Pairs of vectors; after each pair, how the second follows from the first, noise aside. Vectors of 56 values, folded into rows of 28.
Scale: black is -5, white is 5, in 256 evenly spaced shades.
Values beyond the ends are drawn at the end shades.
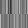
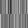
copied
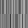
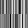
scaled up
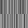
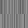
shrunk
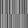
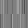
partly zeroed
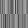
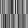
scaled up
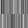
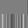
partly zeroed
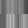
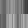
copied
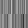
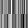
scaled up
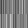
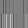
partly zeroed
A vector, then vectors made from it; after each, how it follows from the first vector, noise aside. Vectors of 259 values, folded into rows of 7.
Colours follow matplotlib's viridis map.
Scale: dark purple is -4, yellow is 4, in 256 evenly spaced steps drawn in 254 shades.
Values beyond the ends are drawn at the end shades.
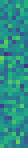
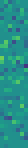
partly zeroed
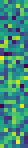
scaled up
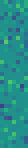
partly zeroed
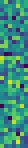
scaled up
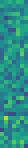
wrapped around
